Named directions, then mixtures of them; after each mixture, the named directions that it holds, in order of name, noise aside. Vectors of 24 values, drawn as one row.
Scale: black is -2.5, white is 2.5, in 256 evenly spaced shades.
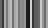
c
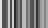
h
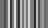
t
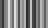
c, t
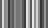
c, h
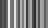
c, t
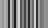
t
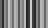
c, t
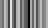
c, t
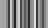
t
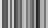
h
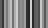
c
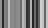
c, h
